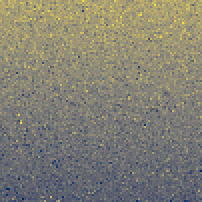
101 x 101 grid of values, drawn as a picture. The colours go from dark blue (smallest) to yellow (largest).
There are no regular stripes. No row or column stands out. The texture is fine-grained noise. The field climbs toward the top.
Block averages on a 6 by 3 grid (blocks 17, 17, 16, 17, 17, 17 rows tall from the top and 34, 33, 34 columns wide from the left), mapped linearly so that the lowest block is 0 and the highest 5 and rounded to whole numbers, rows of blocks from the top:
5 5 5 | 4 4 4 | 3 3 3 | 2 2 2 | 1 1 1 | 0 0 0
